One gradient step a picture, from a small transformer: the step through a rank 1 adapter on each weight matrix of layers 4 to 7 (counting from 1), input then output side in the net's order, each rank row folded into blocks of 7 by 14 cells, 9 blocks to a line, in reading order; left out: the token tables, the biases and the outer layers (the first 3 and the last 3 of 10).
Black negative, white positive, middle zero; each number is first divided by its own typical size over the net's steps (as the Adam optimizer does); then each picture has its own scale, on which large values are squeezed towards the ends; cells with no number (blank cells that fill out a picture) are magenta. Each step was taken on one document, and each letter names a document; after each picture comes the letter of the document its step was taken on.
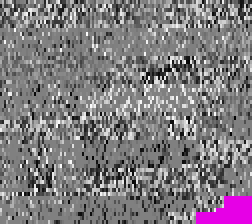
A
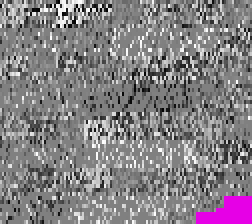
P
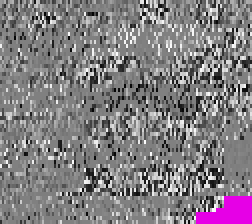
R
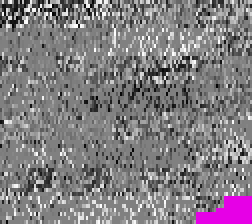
P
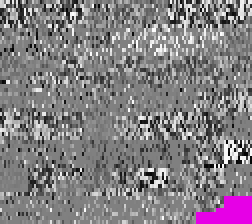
A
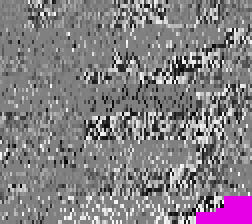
R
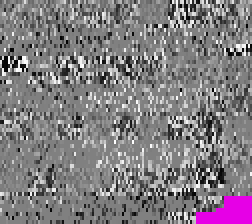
A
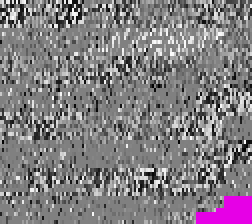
A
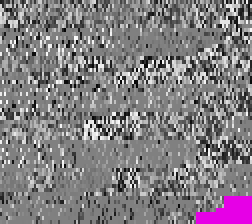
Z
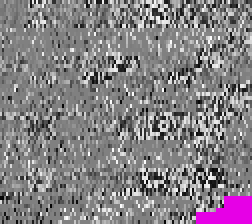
R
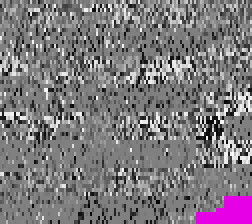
Z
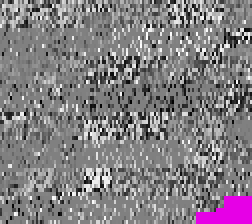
P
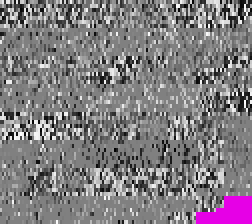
A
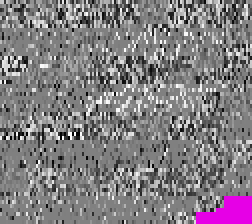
A
